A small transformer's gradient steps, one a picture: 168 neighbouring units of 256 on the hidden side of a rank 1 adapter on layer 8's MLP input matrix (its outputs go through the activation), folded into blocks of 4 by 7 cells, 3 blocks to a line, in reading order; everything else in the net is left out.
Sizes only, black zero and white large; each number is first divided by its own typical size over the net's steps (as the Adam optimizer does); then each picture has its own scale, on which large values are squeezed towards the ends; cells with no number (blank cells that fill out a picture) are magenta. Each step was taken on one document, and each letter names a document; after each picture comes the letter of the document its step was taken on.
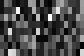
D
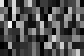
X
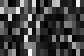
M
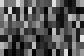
M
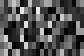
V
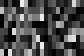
M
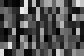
V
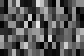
V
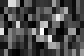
V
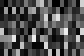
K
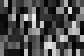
X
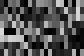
K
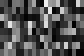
K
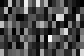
V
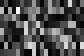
M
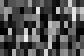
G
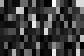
D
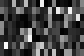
D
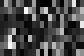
D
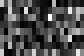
D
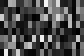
K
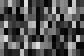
X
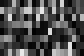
G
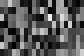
X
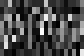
V
